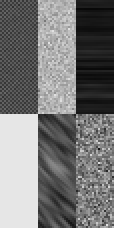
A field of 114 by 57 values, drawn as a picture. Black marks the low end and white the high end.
It is made of 2 by 3 panels. Panel 1,1: low, checkered. Panel 1,2: high, fine-grained. Panel 1,3: very low, streaked across, faint in contrast. Panel 2,1: very high, flat. Panel 2,2: low, slanting down to the right. Panel 2,3: middling, fine-grained, strong in contrast.
